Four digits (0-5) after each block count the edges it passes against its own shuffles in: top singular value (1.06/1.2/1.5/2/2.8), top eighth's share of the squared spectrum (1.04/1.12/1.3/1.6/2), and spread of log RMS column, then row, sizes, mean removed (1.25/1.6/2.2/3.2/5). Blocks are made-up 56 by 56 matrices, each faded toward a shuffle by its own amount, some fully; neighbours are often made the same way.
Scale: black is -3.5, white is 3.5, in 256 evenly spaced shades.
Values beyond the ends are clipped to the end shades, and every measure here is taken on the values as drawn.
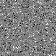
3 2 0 0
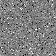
0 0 0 0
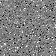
1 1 0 0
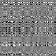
4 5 2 4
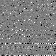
3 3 0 2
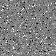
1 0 0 0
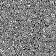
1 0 0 0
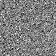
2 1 0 0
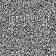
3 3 1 0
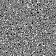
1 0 0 0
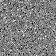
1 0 0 0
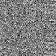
3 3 1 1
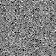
3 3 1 0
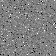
0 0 0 0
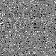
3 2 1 1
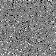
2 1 0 1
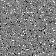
0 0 0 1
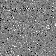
1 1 0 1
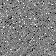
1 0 0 0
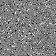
0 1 0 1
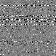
2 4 0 3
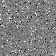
0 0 0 0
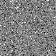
1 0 1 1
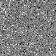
1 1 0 1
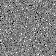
1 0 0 0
